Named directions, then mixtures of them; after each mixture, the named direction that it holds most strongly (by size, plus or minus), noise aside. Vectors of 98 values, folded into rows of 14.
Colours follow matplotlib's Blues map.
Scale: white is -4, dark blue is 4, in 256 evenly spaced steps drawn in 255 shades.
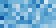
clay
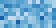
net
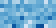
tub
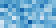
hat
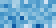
tub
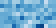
tub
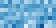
tub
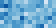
tub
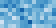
hat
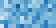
clay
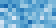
hat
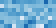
tub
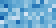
net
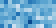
tub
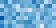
clay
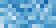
hat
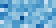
tub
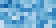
hat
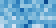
hat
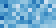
clay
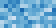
hat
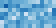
net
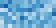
hat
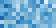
clay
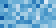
clay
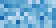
net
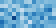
hat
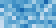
hat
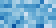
tub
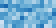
tub
